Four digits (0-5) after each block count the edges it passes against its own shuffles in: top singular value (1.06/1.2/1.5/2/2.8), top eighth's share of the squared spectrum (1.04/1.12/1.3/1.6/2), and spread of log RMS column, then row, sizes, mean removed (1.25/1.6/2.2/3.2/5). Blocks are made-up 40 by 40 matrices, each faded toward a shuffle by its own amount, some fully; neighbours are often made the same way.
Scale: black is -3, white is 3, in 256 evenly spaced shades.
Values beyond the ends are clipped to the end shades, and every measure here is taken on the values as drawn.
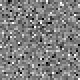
1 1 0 0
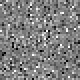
0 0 0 0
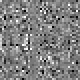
3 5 3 2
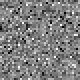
1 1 0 0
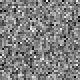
0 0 0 0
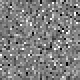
0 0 0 0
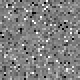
0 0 0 0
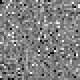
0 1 0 0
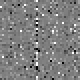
3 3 1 0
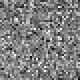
2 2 0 0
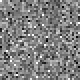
2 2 0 0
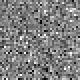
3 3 1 1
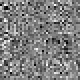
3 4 2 2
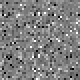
3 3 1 0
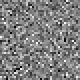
0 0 1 0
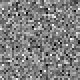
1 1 0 0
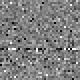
3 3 0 1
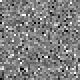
2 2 1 0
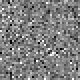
2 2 0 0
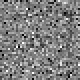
1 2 0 1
